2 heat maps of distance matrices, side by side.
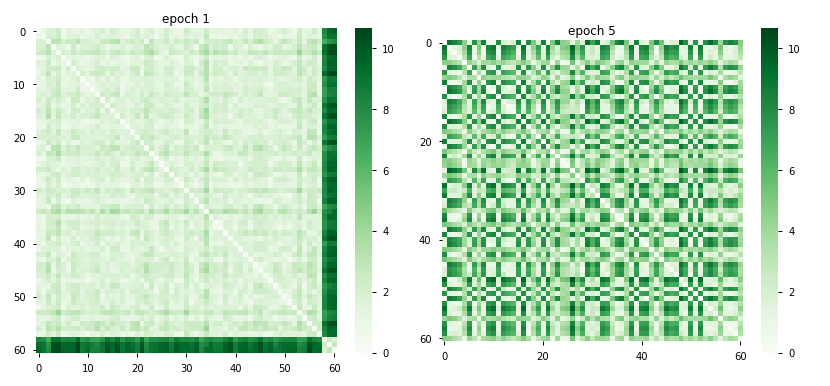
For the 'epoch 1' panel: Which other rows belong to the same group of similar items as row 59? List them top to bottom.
58, 60
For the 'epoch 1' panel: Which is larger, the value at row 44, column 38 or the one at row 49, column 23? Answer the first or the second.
the first
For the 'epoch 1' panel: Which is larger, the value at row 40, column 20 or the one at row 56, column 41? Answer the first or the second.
the second
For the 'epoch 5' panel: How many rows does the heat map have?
61
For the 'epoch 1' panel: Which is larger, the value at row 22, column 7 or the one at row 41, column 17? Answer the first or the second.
the first
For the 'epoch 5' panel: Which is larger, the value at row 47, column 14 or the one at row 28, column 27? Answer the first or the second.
the second
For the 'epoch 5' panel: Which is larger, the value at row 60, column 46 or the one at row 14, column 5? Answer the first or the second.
the first
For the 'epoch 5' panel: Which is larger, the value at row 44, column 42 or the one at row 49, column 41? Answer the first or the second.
the second
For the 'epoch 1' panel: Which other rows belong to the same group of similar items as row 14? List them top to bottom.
0, 1, 2, 3, 4, 5, 6, 7, 8, 9, 10, 11, 12, 13, 15, 16, 17, 18, 19, 20, 21, 22, 23, 24, 25, 26, 27, 28, 29, 30, 31, 32, 33, 34, 35, 36, 37, 38, 39, 40, 41, 42, 43, 44, 45, 46, 47, 48, 49, 50, 51, 52, 53, 54, 55, 56, 57
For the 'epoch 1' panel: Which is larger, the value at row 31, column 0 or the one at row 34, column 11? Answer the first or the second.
the second
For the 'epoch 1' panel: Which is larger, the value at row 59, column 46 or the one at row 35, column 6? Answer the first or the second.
the first
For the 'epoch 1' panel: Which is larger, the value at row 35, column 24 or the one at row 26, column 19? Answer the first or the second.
the second
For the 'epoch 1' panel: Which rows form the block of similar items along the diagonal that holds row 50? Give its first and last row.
0 to 57
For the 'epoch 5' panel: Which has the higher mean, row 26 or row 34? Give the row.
26
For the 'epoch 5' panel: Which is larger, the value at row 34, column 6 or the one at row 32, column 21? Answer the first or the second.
the first
